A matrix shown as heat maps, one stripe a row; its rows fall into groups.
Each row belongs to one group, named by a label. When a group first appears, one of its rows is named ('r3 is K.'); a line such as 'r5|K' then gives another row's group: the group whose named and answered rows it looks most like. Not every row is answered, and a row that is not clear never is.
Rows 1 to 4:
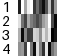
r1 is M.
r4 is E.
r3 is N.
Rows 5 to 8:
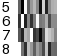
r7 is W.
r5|W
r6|E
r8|E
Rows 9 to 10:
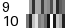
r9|E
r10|W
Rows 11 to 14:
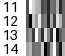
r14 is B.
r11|M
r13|E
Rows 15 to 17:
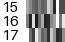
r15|N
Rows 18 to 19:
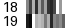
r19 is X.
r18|W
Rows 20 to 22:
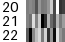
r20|N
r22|W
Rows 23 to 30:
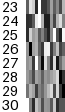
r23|M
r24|W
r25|B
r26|X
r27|E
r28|N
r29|N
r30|E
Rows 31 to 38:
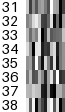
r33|M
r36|N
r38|N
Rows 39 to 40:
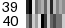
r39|X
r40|M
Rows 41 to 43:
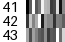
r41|X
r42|M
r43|W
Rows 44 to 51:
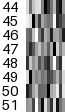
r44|B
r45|E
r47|W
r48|B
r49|W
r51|E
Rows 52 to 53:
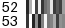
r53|E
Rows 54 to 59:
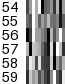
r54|M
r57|W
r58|M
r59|B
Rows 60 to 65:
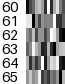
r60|X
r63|M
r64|N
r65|M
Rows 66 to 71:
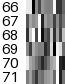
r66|E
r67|M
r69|W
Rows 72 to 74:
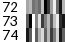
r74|X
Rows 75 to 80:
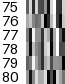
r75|B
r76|B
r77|X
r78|X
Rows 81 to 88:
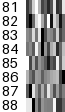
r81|B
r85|W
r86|N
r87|X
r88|E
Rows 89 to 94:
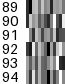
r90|B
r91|E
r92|W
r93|N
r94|W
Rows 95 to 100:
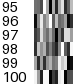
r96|X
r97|W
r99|N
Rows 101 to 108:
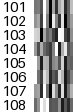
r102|E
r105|E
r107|E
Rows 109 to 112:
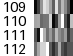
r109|X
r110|B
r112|M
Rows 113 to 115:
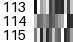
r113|M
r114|N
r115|E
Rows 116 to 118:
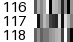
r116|M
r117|W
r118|N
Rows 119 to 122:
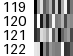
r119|X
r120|E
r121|X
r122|E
